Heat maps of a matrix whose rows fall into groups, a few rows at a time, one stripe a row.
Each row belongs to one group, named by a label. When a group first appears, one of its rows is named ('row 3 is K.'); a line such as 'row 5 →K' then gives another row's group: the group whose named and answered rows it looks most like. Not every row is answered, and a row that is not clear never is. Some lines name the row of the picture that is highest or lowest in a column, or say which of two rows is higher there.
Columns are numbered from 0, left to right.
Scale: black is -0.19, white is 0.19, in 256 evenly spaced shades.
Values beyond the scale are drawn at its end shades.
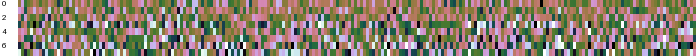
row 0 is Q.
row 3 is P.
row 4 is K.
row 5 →P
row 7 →K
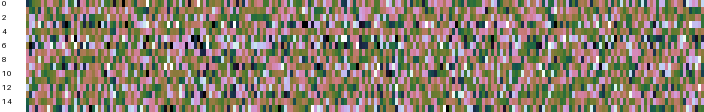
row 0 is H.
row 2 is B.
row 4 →Q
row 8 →K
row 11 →Q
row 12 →K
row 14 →H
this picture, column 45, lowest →15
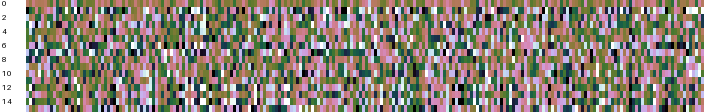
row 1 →H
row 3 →B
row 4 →Q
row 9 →K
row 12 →Q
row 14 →Q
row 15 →K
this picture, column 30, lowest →15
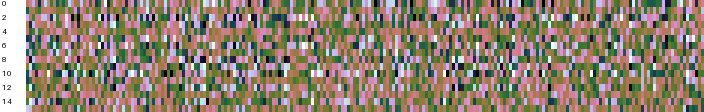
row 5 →H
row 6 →K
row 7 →P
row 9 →Q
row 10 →B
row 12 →Q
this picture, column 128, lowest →0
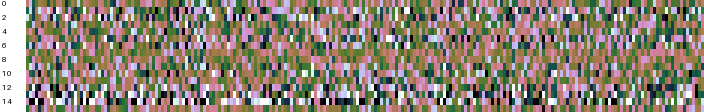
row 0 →Q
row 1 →P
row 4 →B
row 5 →H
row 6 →P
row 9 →B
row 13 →B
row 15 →H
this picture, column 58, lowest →14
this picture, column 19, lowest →3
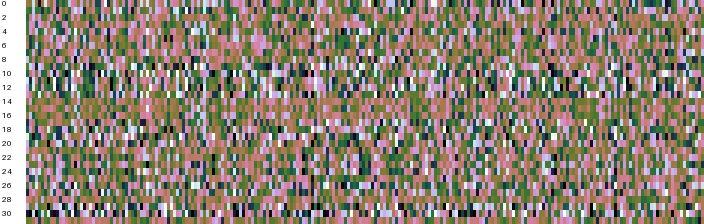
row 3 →B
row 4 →H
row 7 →H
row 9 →B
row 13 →K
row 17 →P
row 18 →B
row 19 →K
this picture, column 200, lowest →11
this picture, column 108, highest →30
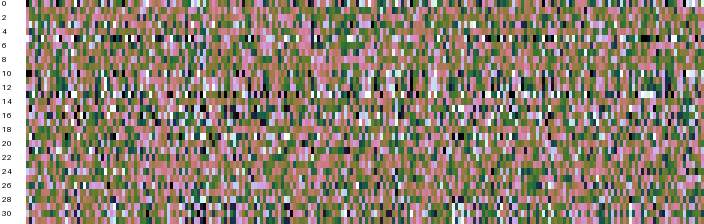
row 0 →H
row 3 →H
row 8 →B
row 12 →H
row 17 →P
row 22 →K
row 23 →H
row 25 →K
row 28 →Q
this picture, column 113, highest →13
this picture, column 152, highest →5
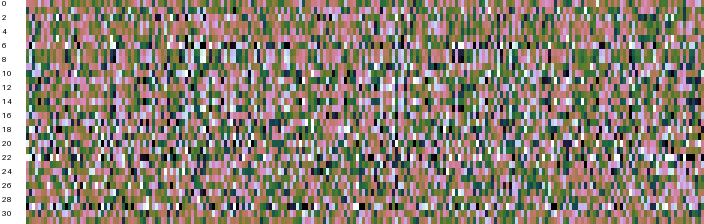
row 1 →P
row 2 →P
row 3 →H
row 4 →H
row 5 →P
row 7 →Q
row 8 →Q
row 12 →H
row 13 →Q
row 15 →Q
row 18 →B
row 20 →K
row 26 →B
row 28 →H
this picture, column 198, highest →20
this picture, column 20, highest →17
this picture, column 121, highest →12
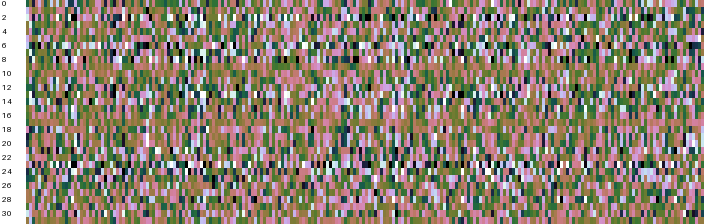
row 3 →Q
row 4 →P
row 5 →K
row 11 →P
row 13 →Q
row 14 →B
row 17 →H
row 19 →H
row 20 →H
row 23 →P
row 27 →H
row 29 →B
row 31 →Q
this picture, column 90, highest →2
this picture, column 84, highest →23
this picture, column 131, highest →23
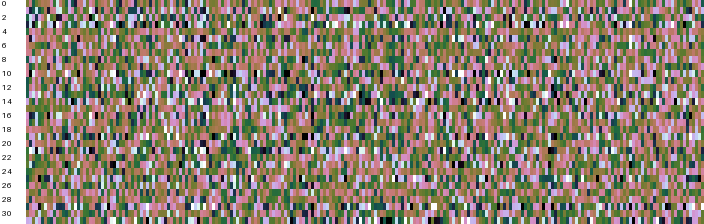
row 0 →P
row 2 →B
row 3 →P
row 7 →P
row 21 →B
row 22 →P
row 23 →Q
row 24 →H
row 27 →K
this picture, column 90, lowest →11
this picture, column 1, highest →21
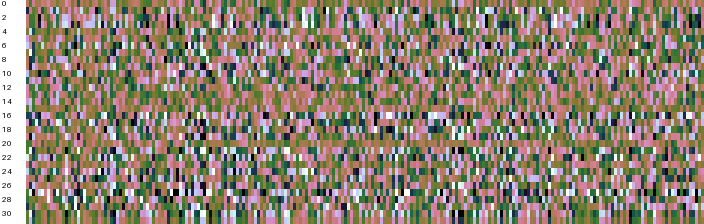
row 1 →P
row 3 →K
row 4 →Q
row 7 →Q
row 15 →Q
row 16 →H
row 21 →Q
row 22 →K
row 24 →K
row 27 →P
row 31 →Q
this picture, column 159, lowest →27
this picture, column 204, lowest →27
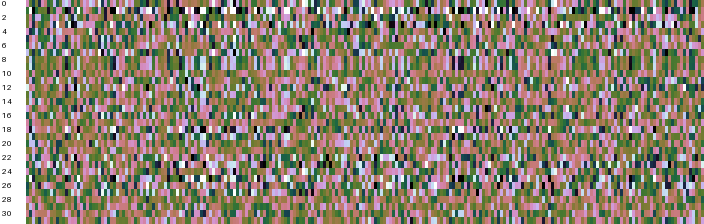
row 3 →P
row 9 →Q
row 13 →Q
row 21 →H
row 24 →K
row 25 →Q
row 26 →H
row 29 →B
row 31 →H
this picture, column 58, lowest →18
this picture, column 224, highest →15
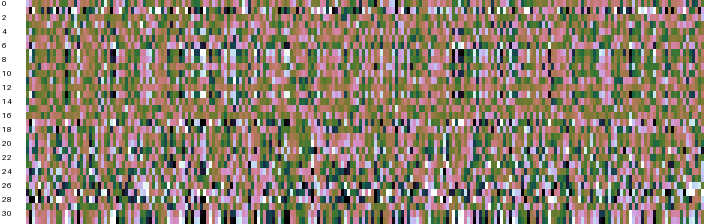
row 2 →H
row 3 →B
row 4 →Q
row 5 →K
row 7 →Q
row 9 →H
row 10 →Q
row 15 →K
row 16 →P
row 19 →B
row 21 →P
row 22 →B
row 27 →H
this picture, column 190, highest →26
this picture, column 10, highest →28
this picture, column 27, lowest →27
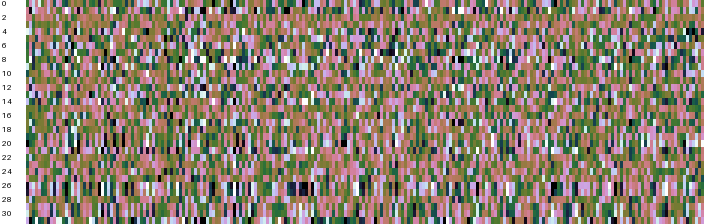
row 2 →P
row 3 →Q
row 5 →B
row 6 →P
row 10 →H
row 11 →Q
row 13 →B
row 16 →B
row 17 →Q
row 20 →H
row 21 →K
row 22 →Q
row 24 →B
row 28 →Q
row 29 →K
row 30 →K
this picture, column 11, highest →31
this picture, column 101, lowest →6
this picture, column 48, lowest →16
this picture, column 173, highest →20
